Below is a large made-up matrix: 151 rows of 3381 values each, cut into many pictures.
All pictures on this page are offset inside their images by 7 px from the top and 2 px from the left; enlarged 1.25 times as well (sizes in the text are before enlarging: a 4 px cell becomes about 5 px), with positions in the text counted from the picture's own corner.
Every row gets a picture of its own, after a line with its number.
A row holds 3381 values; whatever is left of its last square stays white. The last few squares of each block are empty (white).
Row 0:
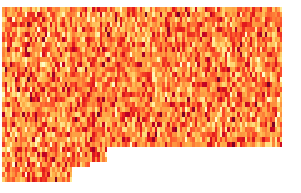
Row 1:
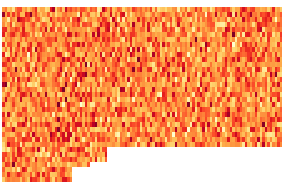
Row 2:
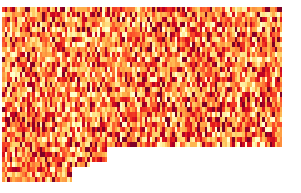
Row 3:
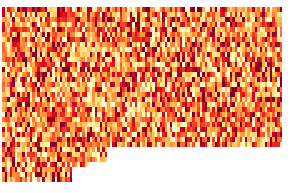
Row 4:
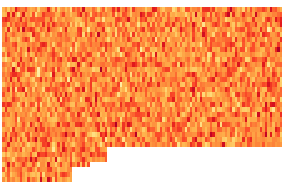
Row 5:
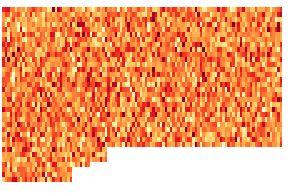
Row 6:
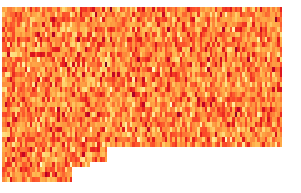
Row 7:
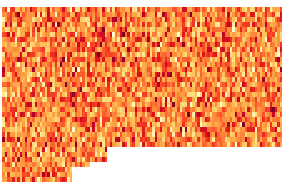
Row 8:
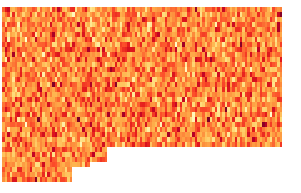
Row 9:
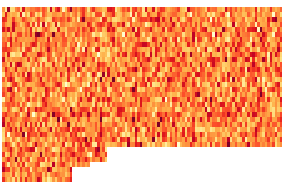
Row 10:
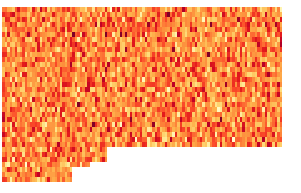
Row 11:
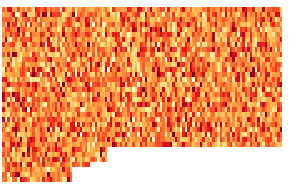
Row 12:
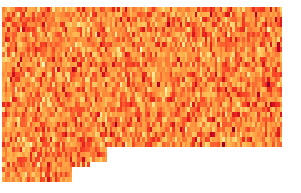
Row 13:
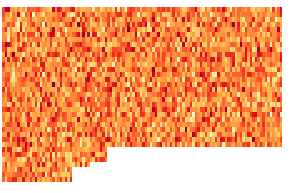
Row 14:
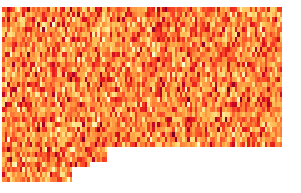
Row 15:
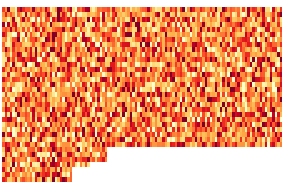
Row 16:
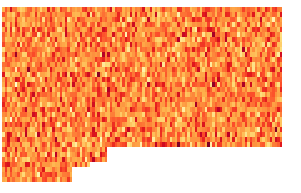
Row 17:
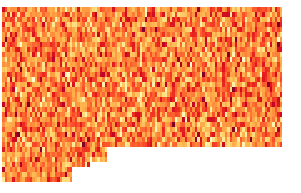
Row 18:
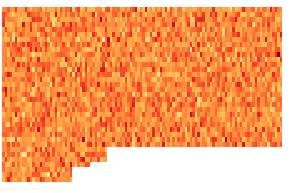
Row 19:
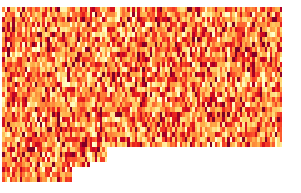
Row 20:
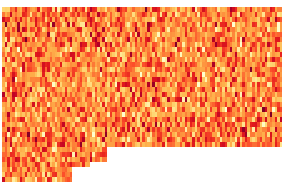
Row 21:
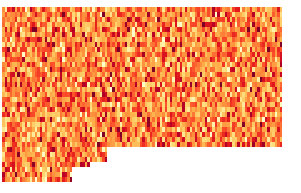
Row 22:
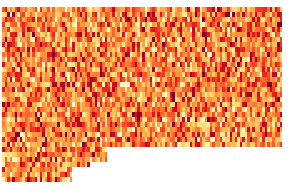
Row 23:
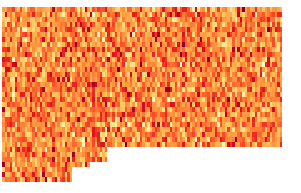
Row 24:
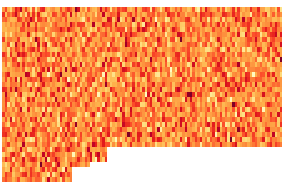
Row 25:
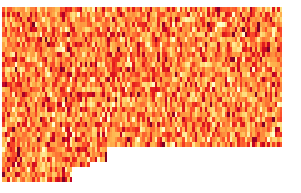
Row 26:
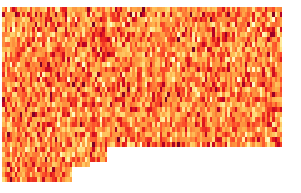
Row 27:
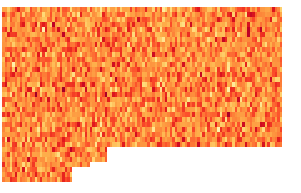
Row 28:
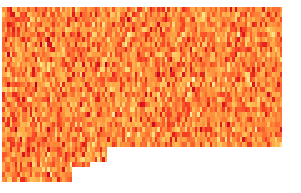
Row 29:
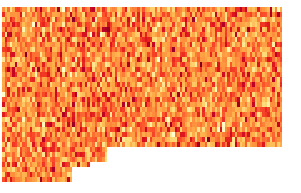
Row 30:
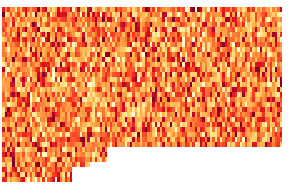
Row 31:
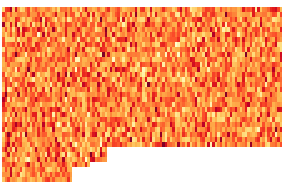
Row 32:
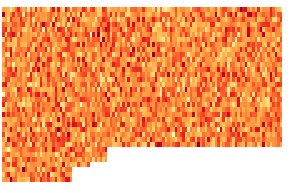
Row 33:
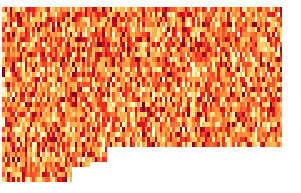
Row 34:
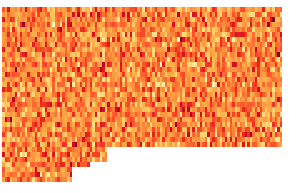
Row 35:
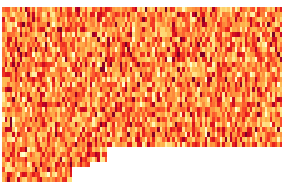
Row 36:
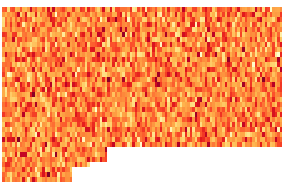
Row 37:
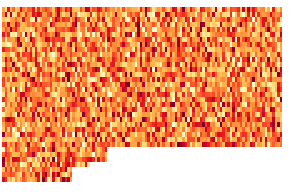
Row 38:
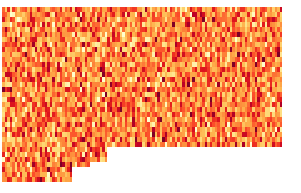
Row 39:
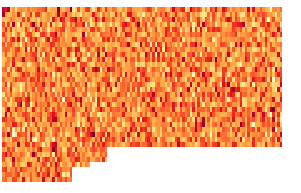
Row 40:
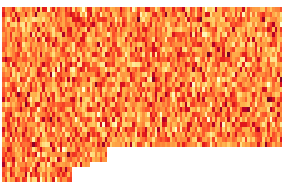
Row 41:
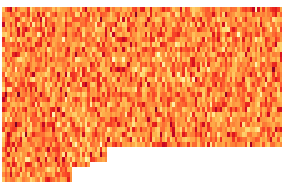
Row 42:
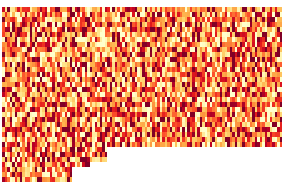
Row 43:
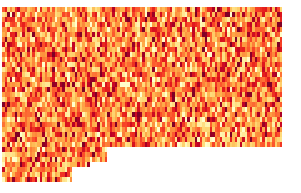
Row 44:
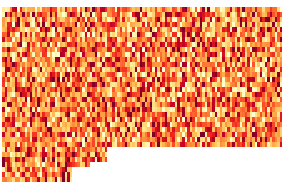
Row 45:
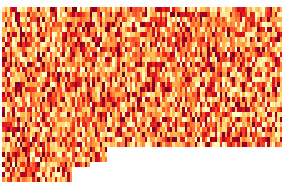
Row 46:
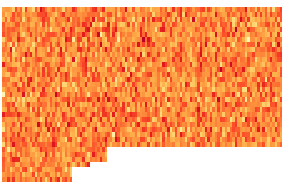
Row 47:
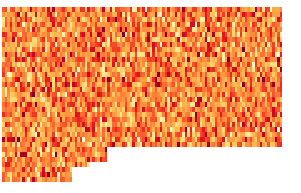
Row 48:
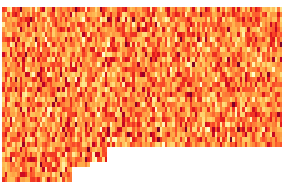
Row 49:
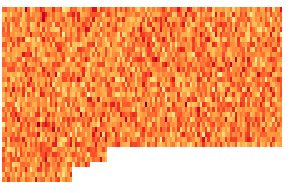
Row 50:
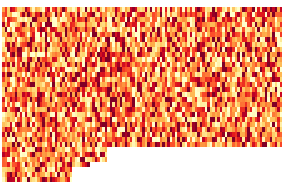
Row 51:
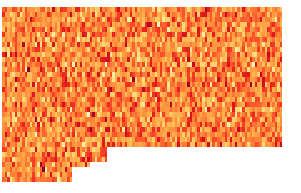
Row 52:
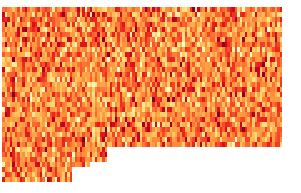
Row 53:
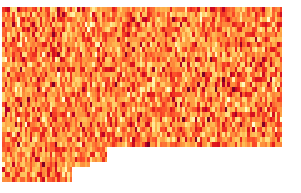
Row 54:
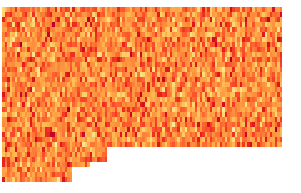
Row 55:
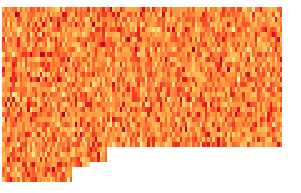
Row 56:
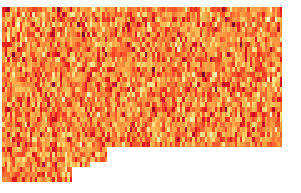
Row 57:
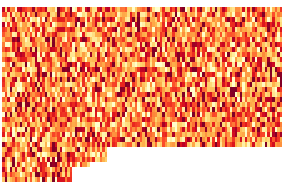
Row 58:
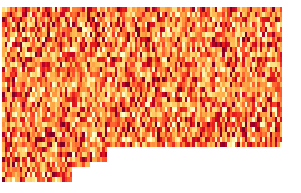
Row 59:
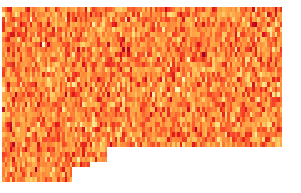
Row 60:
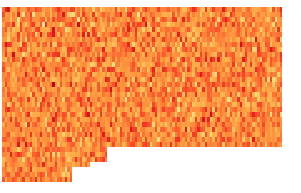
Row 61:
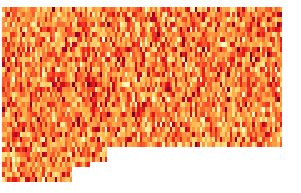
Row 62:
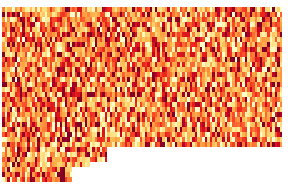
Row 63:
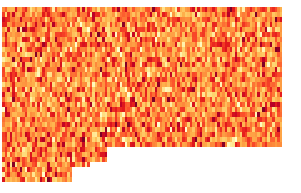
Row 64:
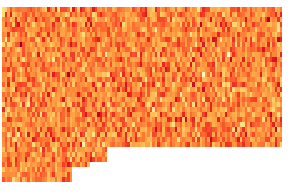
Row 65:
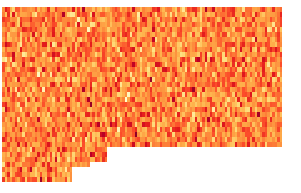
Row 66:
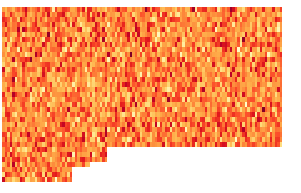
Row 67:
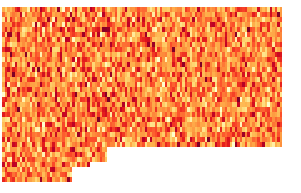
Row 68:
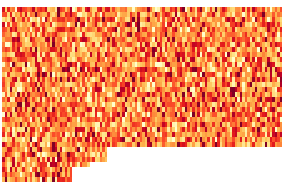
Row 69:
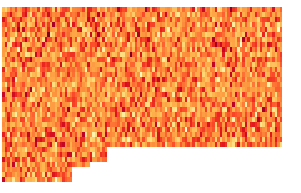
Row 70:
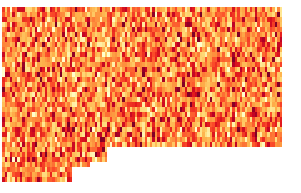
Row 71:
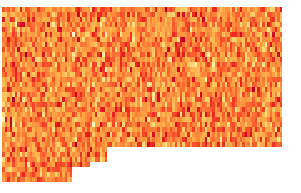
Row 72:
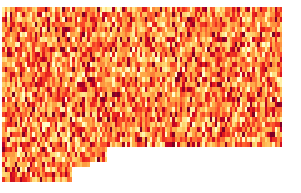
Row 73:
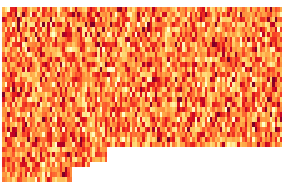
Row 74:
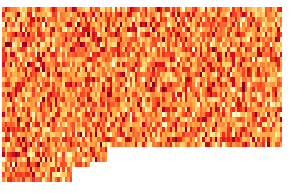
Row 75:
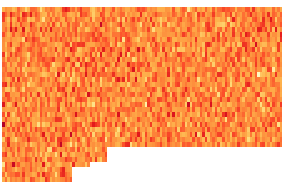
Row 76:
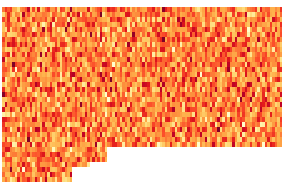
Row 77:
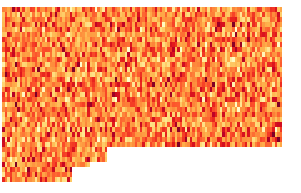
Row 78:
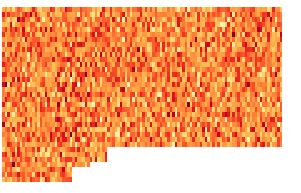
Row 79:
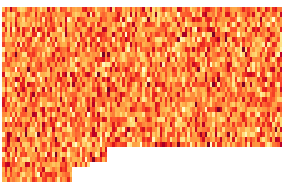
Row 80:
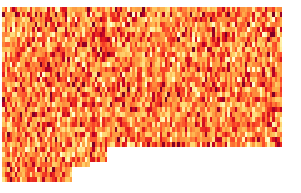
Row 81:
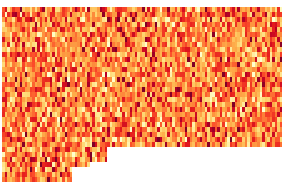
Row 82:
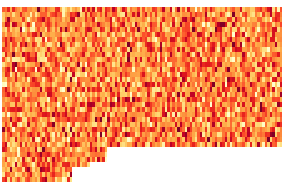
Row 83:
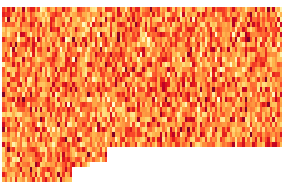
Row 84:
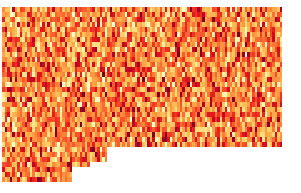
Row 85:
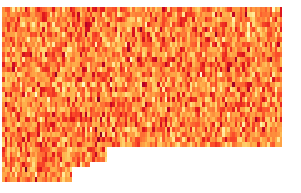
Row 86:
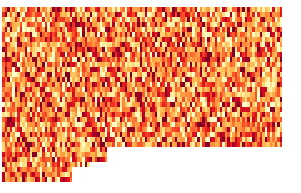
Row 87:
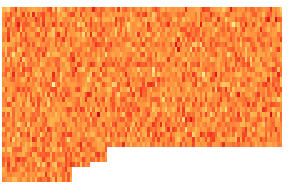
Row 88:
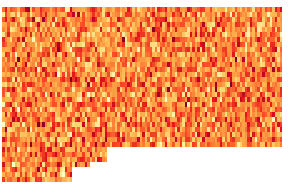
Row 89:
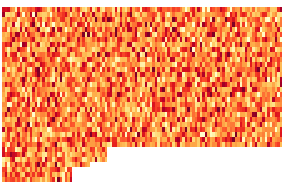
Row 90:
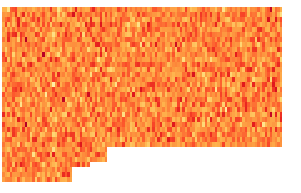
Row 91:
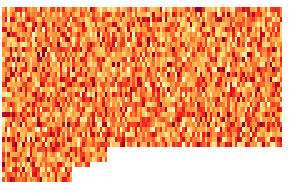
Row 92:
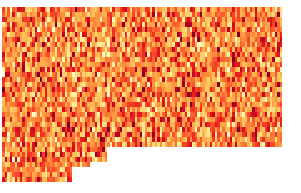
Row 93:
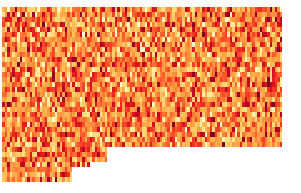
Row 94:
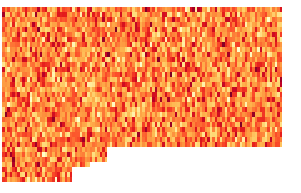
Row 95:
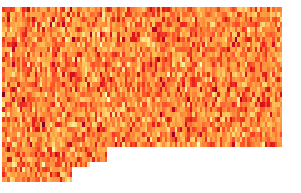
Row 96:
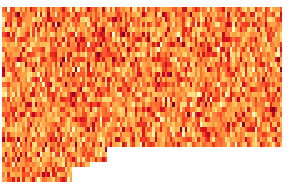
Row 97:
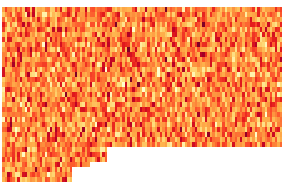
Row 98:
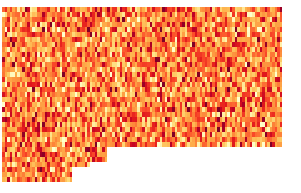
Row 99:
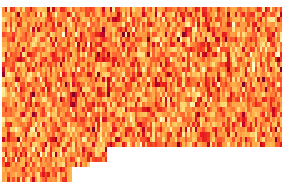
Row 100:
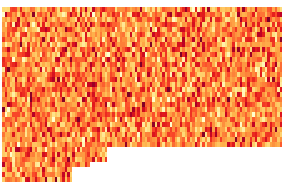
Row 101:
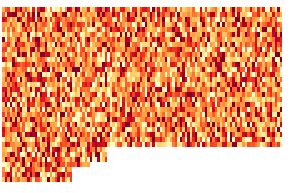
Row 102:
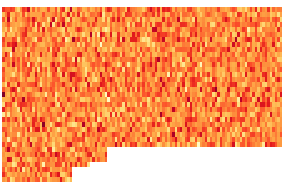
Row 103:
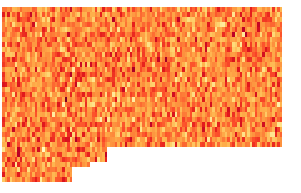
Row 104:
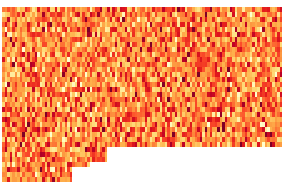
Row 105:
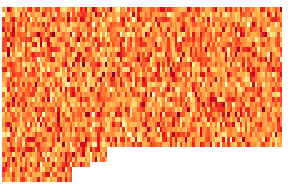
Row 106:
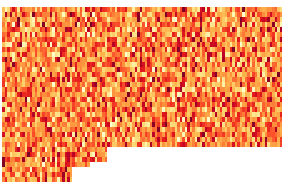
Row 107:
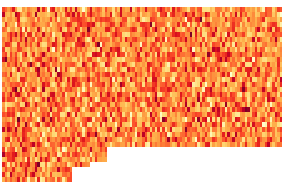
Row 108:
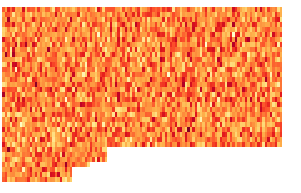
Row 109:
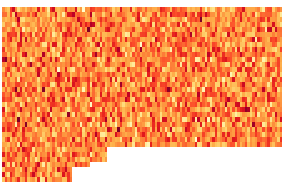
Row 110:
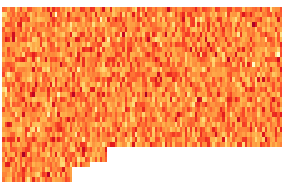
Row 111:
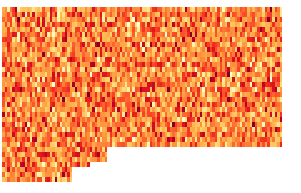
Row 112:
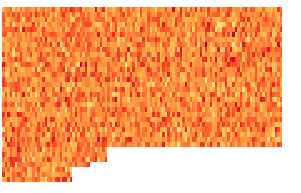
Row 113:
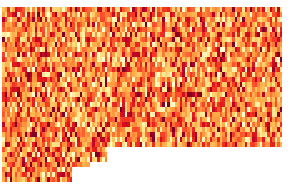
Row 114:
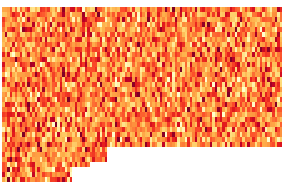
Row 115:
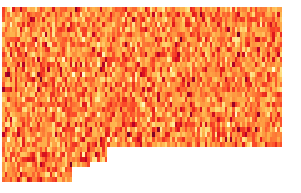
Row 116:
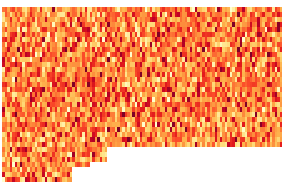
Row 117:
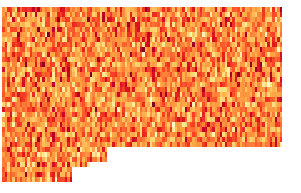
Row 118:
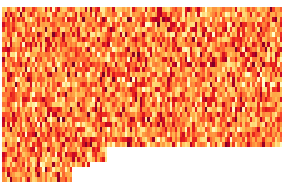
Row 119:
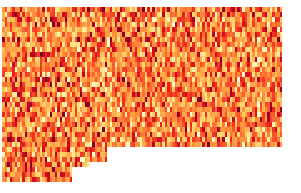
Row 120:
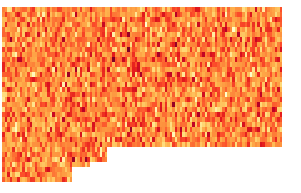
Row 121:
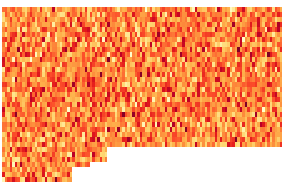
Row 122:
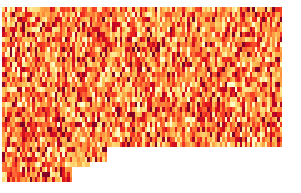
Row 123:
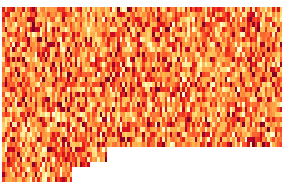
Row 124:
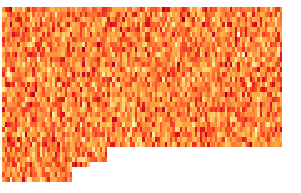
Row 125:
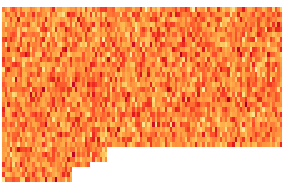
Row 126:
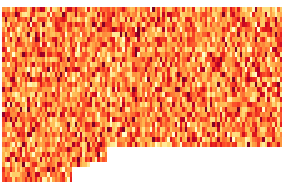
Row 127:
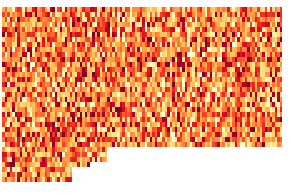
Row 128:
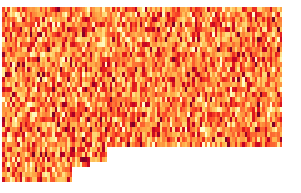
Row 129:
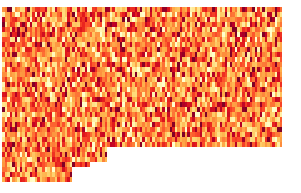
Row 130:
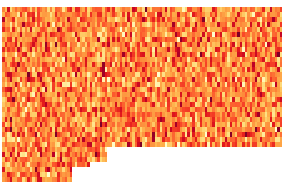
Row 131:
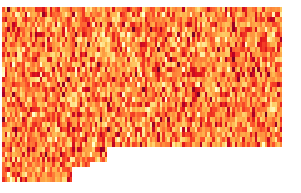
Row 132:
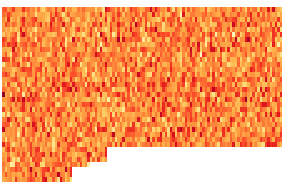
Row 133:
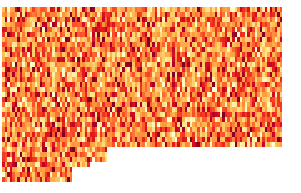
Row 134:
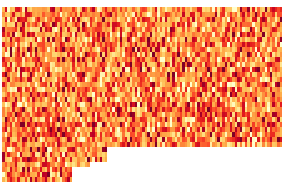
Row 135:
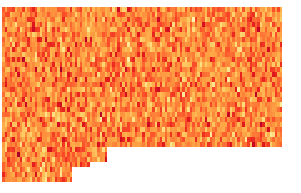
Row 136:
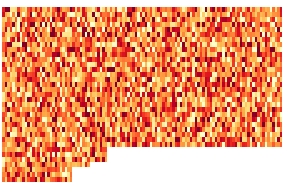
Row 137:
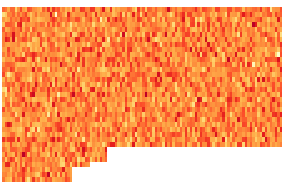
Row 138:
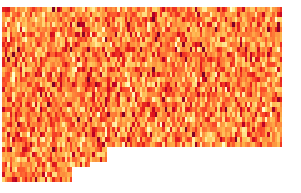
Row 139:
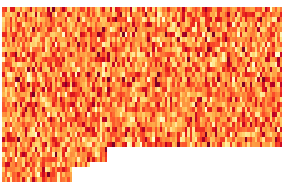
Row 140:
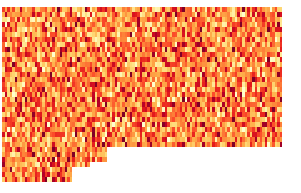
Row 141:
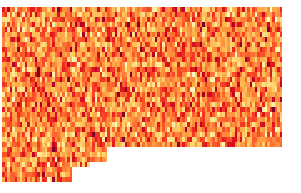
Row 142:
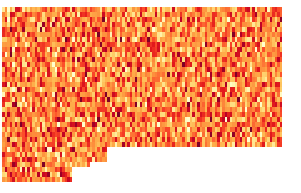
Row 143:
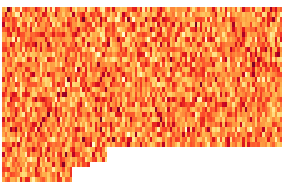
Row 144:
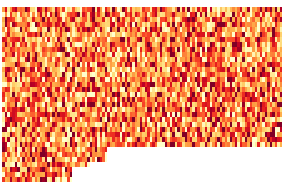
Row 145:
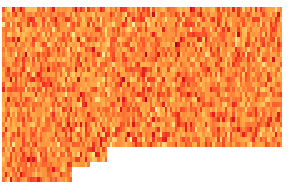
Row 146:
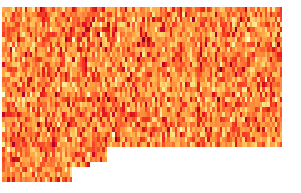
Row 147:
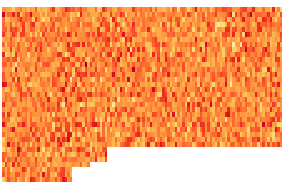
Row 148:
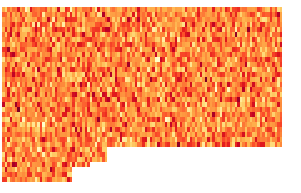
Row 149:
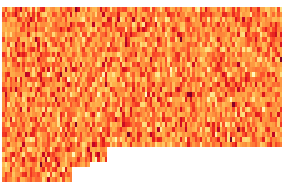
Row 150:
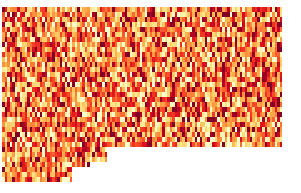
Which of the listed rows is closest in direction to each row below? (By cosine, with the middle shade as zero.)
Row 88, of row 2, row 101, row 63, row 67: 2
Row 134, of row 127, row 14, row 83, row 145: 127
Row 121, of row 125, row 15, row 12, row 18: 125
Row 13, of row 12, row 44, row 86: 86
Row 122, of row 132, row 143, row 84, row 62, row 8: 62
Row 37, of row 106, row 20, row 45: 106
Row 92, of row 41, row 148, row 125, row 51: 51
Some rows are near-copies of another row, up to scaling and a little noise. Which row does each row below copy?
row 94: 30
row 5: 138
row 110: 137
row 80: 26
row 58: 69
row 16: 79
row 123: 135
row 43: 22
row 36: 47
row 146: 46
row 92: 70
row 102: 95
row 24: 149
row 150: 17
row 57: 68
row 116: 121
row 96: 7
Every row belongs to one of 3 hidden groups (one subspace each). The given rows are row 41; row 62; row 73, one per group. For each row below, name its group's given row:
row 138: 73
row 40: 73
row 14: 62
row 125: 73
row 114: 62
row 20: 73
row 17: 73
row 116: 73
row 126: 41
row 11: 41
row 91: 62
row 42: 41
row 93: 73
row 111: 73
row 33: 41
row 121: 73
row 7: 41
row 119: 41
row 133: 62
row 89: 73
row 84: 41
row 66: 73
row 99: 41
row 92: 41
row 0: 73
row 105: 41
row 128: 41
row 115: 41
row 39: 73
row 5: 73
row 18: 41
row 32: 62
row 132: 62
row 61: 73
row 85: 62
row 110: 41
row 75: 62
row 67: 62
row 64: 73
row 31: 41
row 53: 73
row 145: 41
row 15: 73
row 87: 73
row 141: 73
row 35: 41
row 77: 62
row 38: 41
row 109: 73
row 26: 41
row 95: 62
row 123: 62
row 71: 41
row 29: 62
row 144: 62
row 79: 41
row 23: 73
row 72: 62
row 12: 73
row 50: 41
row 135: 62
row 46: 62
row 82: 62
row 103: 62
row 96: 41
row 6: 41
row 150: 73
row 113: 41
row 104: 62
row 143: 41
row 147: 62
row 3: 73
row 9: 41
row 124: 41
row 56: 73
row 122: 62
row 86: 73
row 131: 41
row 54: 73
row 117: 73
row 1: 62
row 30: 73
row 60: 73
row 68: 73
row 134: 62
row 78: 62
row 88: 62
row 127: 62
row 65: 73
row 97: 41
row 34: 41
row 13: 73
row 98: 62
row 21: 62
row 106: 73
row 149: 41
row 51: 41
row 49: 62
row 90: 73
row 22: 73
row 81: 41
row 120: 41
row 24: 41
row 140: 73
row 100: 73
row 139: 41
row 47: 41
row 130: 41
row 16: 41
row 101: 41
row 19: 41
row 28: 41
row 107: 73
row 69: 73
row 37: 73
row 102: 62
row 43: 73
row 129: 41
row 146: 62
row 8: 73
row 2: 62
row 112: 62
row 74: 73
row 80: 41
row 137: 41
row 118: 41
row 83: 62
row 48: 41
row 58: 73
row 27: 62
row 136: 73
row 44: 73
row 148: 62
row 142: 62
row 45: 73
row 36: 41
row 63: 73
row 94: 73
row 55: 41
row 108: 62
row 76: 62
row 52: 73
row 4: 73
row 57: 73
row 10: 41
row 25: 62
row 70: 41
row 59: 41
